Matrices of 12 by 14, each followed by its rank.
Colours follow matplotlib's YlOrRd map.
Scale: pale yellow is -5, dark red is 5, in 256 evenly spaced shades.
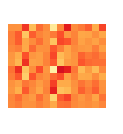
two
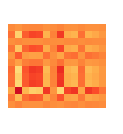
one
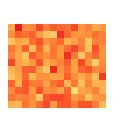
full rank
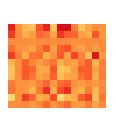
two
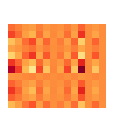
one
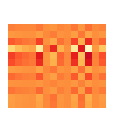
one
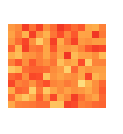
full rank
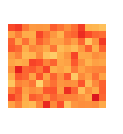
full rank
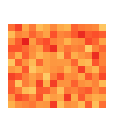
full rank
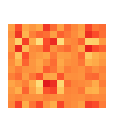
two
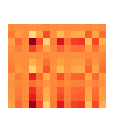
one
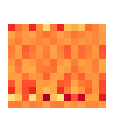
two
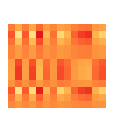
one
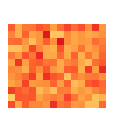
full rank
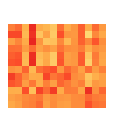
two
